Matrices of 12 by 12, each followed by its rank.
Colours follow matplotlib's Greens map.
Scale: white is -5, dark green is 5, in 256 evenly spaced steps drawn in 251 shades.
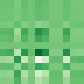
one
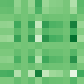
one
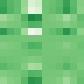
one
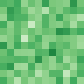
full rank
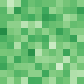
full rank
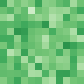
full rank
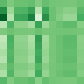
one
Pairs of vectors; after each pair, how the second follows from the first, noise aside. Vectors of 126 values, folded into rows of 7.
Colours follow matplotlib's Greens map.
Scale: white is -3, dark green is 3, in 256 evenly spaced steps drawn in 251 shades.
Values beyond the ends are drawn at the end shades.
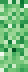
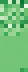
partly zeroed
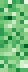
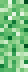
sign-scrambled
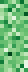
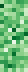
shuffled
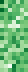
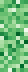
shuffled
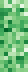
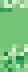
partly zeroed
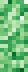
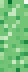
partly zeroed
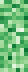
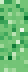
partly zeroed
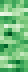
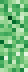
shuffled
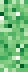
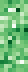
shuffled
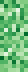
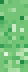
partly zeroed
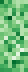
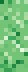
partly zeroed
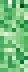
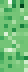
partly zeroed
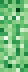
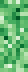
sign-scrambled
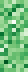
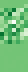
partly zeroed
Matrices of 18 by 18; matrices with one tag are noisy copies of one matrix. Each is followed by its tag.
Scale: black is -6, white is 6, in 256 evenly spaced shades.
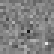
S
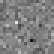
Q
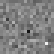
S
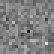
S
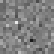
Q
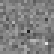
S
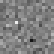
Q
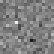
Q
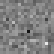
S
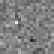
Q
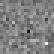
S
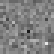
S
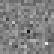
S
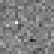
Q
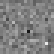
S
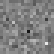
S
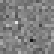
Q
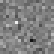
Q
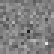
S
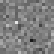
Q
